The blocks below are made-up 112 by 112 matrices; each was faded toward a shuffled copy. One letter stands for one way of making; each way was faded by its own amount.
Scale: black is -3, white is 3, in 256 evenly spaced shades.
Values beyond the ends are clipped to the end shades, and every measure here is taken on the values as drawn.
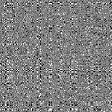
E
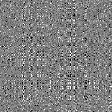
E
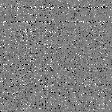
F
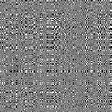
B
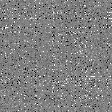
F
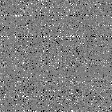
F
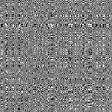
B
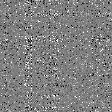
F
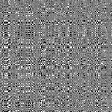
B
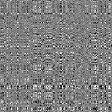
B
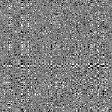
E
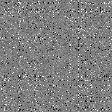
F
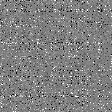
F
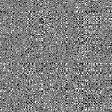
E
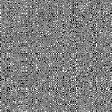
E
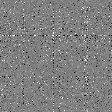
F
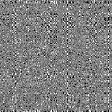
E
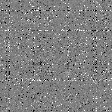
F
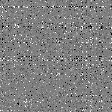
F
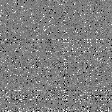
F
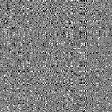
E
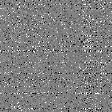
F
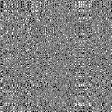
E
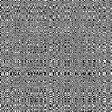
B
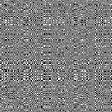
B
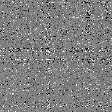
F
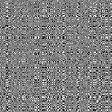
B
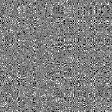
E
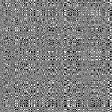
B
